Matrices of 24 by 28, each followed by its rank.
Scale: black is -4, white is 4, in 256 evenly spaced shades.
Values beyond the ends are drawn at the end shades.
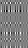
one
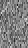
full rank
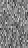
full rank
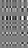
one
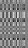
one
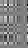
one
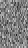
full rank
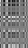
one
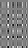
one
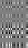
one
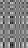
one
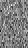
full rank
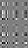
one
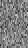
full rank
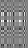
one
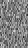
full rank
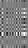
one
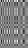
one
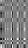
one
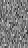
full rank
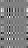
one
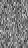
full rank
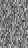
full rank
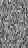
full rank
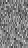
full rank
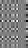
one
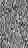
full rank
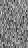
full rank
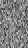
full rank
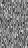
full rank
